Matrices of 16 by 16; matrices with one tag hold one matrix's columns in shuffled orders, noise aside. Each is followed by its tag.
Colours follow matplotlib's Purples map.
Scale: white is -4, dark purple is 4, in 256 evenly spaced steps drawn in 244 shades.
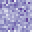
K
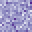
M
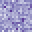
K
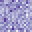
K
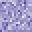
M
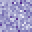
M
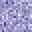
M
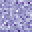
M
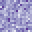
K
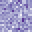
K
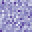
M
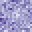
K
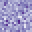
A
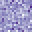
K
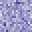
M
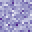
M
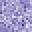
A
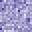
K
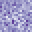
A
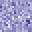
A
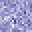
A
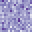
K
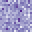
K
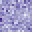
K
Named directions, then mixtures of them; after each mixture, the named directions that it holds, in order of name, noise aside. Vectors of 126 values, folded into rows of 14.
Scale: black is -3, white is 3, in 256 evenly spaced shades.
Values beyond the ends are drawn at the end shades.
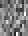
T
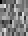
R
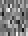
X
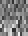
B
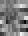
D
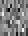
X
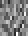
T, X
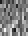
B, R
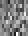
T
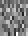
T, X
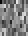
R, T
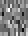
X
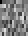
R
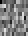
R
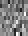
B, T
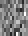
T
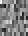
D, R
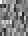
R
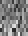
B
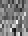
B, T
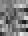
D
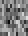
D, X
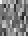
R, T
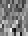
B, T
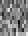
B, X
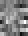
D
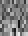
B, X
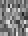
D, X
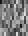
R, T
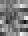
D
